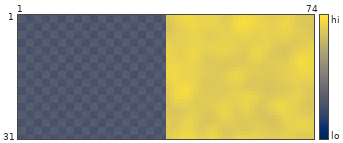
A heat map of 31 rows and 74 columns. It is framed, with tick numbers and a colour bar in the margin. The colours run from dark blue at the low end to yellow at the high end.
The table splits into one row of 2 panels. Panel 1,1: low, checkered, faint in contrast. Panel 1,2: very high, blotchy, faint in contrast.
